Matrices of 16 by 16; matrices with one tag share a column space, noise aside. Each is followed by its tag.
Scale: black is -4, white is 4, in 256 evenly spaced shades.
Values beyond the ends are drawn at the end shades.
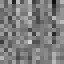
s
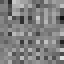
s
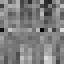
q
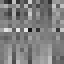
q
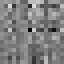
q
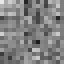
s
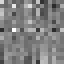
q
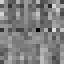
q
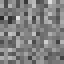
s
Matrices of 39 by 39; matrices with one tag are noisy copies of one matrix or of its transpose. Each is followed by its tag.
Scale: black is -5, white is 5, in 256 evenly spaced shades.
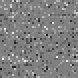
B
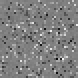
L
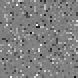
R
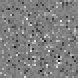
L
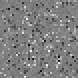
L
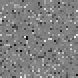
R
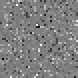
R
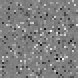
L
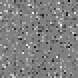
B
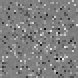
L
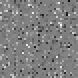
B
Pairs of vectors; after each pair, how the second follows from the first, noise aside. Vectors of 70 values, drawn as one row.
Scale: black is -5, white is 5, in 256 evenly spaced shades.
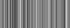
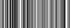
scaled up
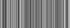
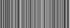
sign-scrambled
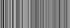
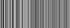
copied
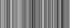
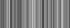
negated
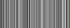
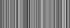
copied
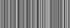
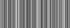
sign-scrambled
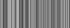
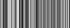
scaled up
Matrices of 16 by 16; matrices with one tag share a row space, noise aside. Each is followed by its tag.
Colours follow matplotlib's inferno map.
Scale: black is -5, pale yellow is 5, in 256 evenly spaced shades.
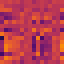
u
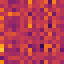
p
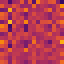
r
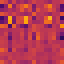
r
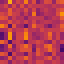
r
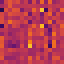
p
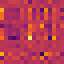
p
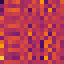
p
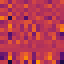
r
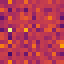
r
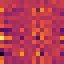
u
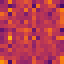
r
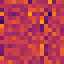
p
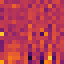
p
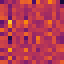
r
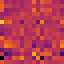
u
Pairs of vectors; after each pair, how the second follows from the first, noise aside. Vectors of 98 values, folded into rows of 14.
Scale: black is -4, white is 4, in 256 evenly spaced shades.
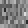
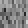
sign-scrambled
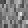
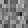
sign-scrambled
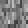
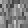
reversed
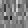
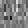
copied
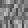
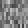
sign-scrambled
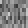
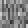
reversed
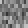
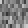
copied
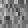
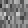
sign-scrambled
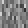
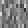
copied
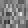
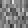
shuffled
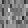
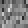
sign-scrambled
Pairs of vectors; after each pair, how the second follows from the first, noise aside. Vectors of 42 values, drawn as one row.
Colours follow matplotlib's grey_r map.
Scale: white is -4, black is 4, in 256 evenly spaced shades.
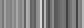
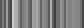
shuffled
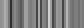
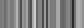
reversed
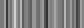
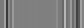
partly zeroed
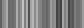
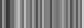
shuffled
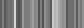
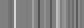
partly zeroed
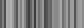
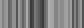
shuffled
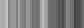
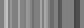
partly zeroed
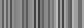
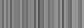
shrunk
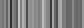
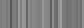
shrunk
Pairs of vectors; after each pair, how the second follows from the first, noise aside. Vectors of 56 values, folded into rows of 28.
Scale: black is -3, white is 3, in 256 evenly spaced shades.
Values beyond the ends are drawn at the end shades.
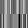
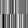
wrapped around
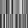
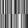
wrapped around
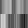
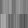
shrunk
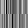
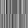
shrunk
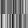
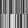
wrapped around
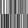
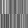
shrunk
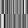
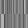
shrunk
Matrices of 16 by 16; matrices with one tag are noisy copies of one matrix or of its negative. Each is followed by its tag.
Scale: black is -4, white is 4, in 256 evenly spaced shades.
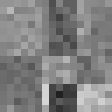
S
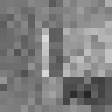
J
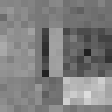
J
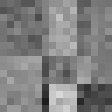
S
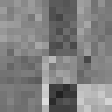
S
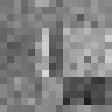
J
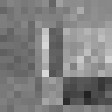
J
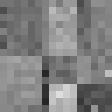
S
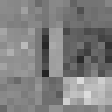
J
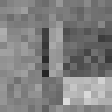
J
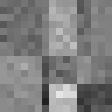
S
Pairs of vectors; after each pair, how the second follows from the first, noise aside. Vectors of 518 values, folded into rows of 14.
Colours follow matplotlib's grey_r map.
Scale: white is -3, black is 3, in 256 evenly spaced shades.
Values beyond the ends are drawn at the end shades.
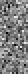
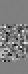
partly zeroed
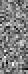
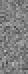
shrunk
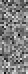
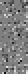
partly zeroed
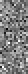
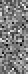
reversed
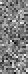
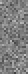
shrunk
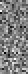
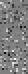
partly zeroed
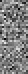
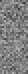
shrunk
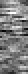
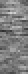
shrunk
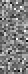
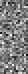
reversed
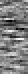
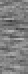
shrunk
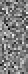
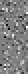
partly zeroed
